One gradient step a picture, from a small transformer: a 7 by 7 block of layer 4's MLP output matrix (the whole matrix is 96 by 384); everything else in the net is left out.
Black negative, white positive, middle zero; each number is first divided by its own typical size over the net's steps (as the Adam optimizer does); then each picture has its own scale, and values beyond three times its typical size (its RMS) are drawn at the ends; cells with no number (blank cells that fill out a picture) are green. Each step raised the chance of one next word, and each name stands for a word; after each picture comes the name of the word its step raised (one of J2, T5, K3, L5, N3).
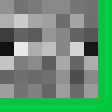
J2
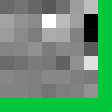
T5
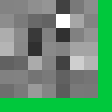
J2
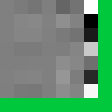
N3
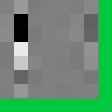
T5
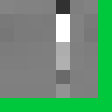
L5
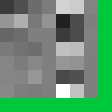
N3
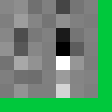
J2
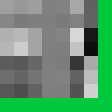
J2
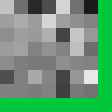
T5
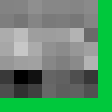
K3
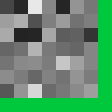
N3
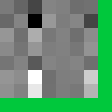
K3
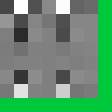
N3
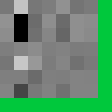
T5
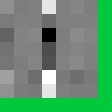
K3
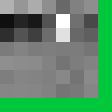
L5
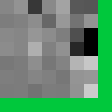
J2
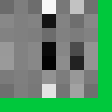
K3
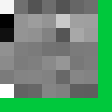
N3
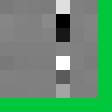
T5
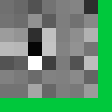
J2
